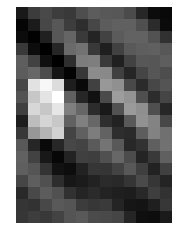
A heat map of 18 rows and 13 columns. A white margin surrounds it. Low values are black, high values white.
The ninth with the highest average is the middle left. Values change most from cell to cell in the middle left. On average the colour sits 30% of the way up the scale. The values are skewed, with a long tail toward high values. The grain runs diagonally down to the right. An odd patch, higher than its surroundings, sits in the middle left.
